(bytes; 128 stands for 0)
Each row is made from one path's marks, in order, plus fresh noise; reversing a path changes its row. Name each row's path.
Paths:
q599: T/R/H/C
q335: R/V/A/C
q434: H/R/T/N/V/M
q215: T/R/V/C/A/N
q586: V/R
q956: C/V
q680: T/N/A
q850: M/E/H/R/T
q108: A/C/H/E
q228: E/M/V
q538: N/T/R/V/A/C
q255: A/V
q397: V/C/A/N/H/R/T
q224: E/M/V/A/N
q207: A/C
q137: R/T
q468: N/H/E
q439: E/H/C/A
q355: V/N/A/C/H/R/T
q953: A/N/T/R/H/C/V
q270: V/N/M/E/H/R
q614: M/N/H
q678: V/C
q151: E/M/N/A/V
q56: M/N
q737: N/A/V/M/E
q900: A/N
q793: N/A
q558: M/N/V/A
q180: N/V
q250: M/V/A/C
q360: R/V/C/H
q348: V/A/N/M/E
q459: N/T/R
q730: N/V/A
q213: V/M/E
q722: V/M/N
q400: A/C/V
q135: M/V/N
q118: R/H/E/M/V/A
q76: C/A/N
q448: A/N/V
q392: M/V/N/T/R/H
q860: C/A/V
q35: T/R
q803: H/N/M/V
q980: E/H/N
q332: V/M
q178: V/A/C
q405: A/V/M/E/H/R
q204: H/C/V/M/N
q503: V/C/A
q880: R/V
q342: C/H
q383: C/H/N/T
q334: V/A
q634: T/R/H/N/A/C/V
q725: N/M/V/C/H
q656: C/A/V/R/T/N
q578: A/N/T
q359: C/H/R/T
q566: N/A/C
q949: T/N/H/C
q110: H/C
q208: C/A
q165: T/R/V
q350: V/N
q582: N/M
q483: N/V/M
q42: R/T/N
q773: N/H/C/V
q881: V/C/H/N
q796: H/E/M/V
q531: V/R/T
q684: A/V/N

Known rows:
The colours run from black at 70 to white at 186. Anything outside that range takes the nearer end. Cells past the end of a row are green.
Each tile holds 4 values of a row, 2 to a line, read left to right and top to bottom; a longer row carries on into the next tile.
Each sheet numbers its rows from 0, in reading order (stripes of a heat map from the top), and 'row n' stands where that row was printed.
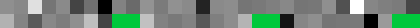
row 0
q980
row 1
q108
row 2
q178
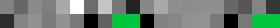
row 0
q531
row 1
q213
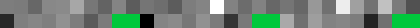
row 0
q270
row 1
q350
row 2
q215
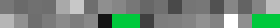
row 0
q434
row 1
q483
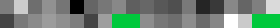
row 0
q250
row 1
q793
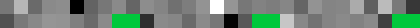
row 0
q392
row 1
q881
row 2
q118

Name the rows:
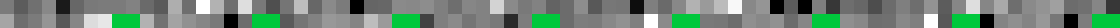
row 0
q578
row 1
q165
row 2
q558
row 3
q397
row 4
q725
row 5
q228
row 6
q773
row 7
q332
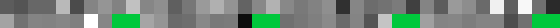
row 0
q459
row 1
q204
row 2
q405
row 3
q335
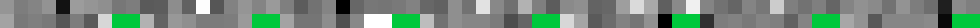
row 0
q400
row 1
q680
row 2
q900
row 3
q634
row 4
q110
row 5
q355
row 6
q796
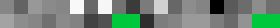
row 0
q360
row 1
q135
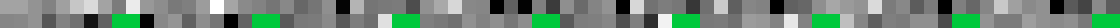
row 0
q956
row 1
q678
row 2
q684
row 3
q224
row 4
q255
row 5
q614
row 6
q439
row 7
q850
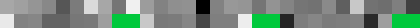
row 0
q208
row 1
q207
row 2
q348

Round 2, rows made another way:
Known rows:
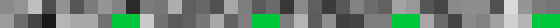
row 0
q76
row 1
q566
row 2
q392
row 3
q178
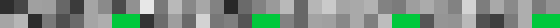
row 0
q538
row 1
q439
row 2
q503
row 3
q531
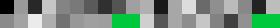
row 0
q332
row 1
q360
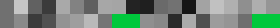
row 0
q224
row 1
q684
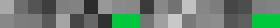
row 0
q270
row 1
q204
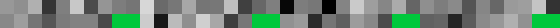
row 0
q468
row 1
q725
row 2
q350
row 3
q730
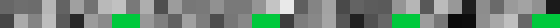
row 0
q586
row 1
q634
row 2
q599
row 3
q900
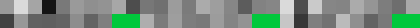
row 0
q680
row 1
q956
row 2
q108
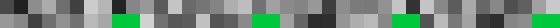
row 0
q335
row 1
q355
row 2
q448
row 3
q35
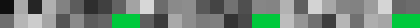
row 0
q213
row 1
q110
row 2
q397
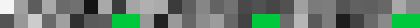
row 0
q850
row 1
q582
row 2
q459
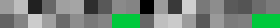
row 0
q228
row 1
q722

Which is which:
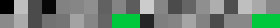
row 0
q135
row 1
q118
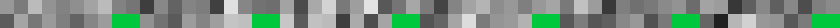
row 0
q656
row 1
q250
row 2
q678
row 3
q860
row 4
q793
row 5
q803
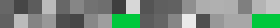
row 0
q165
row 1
q255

